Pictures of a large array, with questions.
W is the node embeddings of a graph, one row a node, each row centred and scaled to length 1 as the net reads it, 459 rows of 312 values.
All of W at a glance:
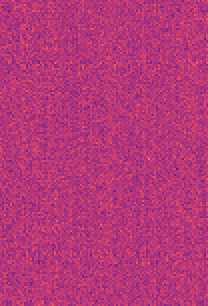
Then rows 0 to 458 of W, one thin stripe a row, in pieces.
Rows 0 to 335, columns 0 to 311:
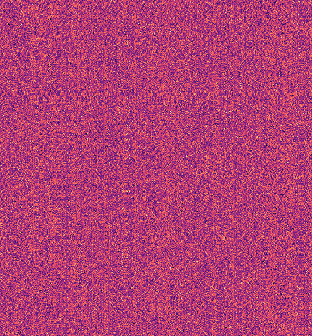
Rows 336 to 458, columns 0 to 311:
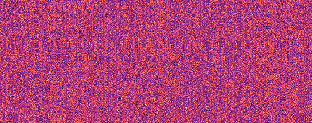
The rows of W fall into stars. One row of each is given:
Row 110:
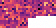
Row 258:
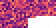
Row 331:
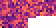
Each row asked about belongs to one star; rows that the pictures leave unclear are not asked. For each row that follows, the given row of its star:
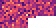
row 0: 110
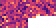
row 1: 258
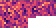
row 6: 110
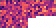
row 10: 331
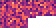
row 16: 110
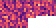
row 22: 258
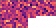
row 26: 258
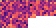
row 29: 258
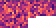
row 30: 110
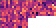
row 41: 331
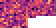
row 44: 110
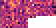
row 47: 110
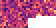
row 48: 258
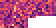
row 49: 110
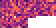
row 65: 110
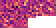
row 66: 258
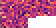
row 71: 258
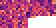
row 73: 331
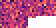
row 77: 258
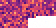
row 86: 331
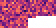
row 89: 110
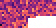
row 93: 331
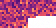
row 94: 331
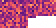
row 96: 110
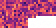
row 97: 110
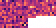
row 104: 258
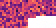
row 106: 331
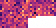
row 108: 331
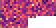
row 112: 110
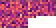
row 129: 110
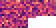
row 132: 258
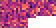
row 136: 331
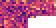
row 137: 258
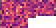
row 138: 110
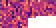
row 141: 331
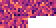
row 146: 110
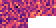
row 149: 258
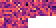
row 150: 110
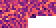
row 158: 110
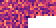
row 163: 258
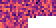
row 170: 110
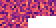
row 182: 331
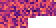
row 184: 110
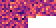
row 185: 258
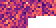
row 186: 258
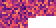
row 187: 258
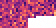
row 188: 331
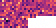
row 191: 110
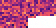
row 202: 331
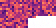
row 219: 110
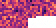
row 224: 258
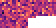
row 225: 110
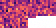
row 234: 110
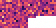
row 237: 258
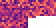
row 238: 258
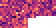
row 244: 331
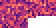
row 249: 110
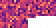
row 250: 110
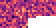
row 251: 331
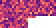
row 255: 110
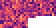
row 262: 110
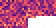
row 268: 258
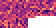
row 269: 258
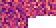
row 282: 258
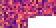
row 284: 110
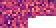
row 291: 331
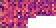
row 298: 331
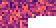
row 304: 331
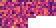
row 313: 331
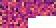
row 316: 331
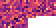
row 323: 258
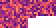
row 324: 110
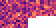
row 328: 258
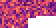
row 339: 110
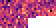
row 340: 331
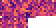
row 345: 331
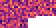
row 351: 110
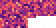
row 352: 110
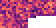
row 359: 110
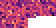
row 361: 331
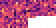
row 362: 110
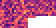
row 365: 331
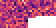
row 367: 258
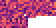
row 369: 258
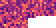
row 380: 331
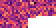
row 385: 331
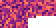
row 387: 258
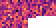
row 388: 331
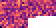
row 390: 258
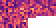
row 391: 331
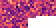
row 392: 258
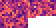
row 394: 258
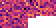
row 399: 258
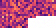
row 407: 110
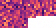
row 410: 258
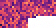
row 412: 331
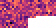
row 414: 258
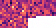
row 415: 331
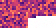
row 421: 110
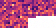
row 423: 110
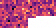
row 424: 331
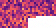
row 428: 331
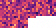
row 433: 331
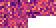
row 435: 331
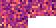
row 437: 258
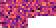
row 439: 110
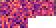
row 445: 110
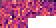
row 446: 331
